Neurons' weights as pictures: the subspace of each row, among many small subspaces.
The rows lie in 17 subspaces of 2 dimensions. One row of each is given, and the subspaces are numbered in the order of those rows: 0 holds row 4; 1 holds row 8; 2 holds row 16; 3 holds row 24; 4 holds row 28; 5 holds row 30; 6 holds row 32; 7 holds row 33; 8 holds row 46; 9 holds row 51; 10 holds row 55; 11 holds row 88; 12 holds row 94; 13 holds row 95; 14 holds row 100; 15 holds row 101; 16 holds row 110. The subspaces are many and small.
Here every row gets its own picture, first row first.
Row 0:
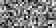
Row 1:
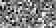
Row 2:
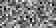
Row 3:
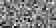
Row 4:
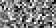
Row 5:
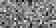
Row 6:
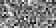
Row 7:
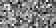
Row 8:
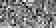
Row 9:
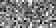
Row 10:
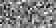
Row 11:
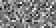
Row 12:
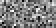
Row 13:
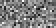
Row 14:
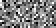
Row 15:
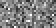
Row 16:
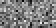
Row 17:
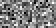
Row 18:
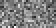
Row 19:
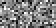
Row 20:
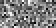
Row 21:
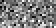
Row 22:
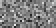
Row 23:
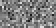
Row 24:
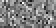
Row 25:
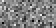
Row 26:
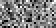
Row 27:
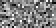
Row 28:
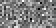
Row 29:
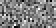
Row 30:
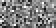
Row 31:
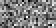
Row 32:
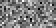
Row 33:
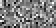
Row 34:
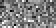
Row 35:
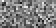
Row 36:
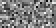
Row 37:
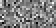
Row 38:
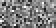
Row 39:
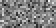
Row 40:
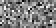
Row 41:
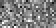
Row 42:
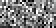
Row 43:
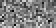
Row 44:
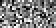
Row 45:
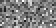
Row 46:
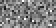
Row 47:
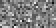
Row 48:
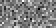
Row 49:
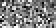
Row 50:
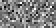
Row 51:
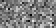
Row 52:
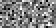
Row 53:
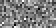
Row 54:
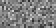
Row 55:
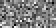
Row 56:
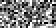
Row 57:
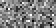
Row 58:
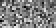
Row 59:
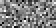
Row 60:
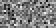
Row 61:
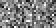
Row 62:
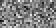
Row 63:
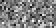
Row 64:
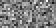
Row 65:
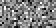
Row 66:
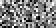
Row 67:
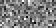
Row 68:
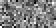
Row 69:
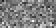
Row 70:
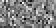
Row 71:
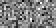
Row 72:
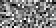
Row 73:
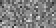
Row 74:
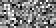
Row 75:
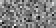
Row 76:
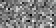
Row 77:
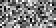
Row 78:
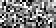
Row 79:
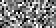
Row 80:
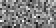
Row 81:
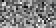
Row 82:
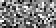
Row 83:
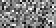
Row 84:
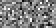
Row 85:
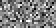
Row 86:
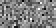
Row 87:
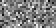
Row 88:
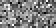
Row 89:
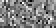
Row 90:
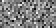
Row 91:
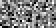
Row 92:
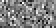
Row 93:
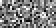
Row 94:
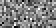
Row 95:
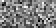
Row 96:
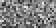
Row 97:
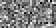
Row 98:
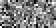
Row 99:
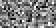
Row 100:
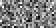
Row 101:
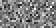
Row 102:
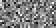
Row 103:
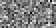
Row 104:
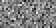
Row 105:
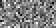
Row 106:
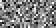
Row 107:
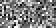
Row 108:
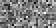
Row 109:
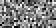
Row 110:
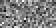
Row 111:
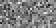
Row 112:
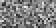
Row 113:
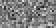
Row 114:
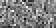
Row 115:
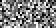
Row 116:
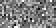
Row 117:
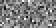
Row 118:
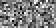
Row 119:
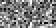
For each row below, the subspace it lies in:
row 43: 15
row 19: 16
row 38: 5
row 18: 9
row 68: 6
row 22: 15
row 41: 0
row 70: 3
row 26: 0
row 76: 9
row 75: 14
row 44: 5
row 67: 8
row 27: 16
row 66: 14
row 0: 11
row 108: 11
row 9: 2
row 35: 13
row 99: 10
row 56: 2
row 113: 10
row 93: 5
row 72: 16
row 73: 14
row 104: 1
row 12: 14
